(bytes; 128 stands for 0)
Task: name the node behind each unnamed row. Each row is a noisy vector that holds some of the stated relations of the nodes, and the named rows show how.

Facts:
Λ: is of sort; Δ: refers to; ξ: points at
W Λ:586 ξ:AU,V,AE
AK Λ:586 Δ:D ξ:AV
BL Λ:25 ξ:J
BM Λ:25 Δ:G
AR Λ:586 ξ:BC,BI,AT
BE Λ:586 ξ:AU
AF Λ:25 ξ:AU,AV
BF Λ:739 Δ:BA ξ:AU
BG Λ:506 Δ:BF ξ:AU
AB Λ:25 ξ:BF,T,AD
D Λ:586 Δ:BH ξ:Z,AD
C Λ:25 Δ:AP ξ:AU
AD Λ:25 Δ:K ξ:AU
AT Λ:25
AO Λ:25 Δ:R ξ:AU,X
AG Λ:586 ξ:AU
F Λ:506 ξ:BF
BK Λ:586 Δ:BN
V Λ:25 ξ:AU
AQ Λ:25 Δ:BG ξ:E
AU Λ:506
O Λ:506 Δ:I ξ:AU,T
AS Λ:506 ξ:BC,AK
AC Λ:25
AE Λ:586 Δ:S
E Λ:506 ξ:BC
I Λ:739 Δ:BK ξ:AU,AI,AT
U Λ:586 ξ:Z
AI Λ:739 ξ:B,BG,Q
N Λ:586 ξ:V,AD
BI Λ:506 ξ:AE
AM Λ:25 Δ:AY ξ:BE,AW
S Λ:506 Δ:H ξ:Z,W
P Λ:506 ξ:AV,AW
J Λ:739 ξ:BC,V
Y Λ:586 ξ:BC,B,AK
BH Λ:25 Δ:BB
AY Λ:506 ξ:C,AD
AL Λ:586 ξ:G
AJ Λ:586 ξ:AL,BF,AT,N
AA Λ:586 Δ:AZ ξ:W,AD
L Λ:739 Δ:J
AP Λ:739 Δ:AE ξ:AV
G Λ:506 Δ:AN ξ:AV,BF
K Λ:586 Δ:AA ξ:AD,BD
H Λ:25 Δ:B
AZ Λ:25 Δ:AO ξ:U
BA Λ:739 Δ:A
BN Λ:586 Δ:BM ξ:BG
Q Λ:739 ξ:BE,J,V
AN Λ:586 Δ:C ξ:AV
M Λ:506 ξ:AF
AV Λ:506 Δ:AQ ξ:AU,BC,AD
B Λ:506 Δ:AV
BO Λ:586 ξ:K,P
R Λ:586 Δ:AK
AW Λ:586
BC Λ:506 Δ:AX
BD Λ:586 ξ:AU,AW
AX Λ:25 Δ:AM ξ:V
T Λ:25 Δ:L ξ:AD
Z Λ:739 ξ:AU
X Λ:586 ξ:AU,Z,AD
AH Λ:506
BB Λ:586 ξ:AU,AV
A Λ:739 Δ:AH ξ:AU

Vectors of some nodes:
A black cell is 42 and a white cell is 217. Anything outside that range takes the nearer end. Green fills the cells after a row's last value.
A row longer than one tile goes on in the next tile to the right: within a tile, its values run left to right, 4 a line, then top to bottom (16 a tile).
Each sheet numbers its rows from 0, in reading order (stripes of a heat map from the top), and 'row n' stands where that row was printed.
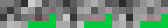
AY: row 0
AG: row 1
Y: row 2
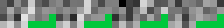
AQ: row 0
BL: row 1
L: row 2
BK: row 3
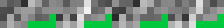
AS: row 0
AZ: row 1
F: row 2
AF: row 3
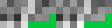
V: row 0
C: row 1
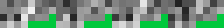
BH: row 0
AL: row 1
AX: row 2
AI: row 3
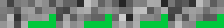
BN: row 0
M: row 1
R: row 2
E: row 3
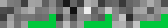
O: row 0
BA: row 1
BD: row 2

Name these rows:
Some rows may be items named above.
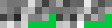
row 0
AX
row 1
T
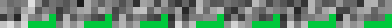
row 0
AX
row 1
AV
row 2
BG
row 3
AP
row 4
BC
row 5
AP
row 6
F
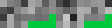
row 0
O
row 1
AK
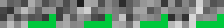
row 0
AU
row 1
AH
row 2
U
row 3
AC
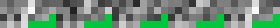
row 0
AO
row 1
Z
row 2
B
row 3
AY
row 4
AZ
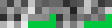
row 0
H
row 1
Z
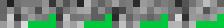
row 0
AE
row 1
S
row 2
G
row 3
AJ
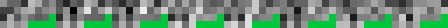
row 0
F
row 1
BF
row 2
A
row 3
BM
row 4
AT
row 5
I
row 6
AW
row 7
AK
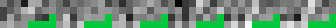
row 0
AH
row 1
AN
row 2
BE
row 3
J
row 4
C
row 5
AM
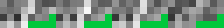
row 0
AD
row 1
AO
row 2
AB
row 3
BI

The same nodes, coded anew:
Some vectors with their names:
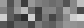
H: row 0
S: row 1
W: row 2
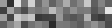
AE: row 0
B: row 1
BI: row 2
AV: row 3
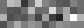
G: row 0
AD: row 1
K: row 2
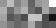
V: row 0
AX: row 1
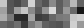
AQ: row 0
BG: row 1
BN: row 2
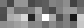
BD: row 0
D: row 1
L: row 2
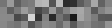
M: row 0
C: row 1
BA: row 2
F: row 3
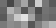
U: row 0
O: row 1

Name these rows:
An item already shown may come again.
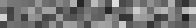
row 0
S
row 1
AC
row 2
AP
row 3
I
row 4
BF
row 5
AC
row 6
AH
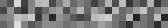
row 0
AN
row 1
C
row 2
AF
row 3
AJ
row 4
AZ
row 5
AZ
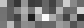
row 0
A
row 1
R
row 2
AD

